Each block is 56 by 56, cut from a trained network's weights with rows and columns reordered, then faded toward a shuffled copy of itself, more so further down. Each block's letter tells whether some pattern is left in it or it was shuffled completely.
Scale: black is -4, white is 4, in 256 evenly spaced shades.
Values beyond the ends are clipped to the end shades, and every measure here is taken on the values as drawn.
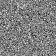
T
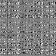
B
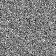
T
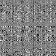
B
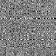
B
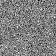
T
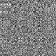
B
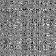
B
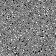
T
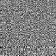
B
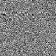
B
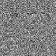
B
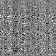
B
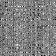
B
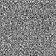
B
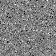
T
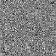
B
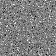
T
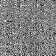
B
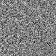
B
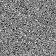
T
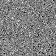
T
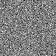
T
